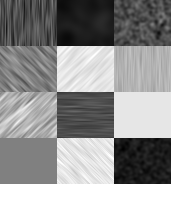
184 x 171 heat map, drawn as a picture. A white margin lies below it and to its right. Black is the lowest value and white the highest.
The table splits into 4 rows of 3 panels. Panel 1,1: low, streaked downward. Panel 1,2: very low, smooth, faint in contrast. Panel 1,3: low, blotchy. Panel 2,1: middling, slanting down to the right. Panel 2,2: very high, slanting up to the right, faint in contrast. Panel 2,3: high, streaked downward, faint in contrast. Panel 3,1: high, slanting up to the right. Panel 3,2: low, streaked across, faint in contrast. Panel 3,3: very high, flat. Panel 4,1: middling, flat. Panel 4,2: very high, slanting down to the right, faint in contrast. Panel 4,3: very low, blotchy, faint in contrast.
